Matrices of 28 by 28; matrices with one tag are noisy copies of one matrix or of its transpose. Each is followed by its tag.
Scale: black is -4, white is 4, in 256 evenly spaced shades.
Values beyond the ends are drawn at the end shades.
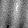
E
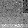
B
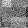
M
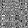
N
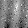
E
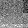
B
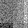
B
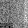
B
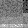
B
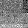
B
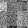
M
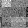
M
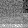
B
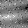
E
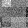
M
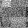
M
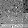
B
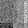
B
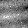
E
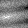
E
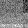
B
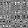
N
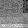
B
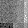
B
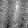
E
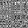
N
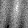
E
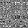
N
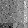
B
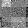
M
